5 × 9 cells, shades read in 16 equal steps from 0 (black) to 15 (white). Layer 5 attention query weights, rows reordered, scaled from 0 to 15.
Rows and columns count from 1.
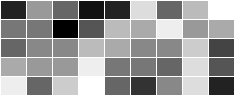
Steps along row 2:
same down up up down up down up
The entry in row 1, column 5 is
2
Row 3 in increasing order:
4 6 8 8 8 8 10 11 12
